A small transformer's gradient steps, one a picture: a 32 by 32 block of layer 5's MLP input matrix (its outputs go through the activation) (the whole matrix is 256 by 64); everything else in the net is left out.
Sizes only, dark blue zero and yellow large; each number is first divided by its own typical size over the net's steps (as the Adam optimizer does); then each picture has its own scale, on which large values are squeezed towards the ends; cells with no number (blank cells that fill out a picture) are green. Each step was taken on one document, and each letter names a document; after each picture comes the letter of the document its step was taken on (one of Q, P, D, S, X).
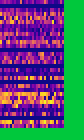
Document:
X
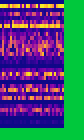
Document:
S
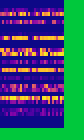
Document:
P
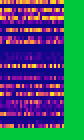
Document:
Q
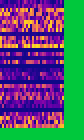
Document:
X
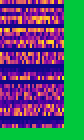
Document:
Q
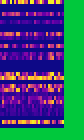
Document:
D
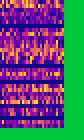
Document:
S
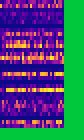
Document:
D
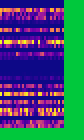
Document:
Q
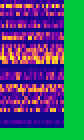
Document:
S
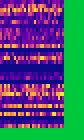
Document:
X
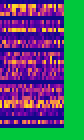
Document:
X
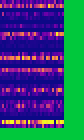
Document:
D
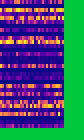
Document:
Q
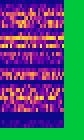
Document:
S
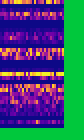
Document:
S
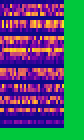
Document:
P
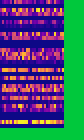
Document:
P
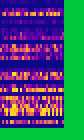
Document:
P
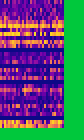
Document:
X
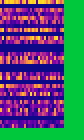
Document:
Q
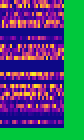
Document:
S
